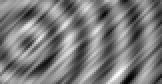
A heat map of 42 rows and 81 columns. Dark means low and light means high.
On average the colour sits 50% of the way up the scale. No single row or column stands out from its neighbours. There is no overall slope. Rings spread out from the middle left. The histogram is bell-shaped.
